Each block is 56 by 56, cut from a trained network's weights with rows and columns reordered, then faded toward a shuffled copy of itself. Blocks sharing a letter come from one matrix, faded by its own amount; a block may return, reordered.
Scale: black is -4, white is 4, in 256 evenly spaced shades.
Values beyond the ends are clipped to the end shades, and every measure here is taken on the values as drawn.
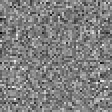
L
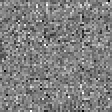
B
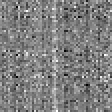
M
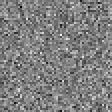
L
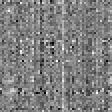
M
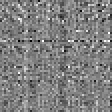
M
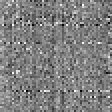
M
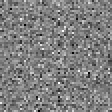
B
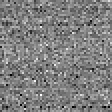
B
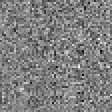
L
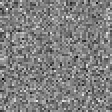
L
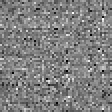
B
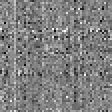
M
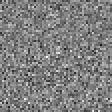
L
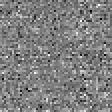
B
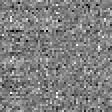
B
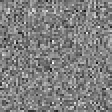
L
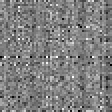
M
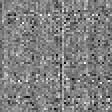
M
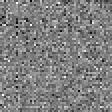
B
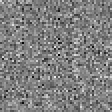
L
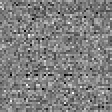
B
